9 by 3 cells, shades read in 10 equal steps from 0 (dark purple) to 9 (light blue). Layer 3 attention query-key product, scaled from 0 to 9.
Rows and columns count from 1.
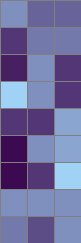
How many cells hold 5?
3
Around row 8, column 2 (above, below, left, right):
2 3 6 6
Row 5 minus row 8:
-4 -4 1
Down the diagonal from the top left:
6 5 2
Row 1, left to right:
6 4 4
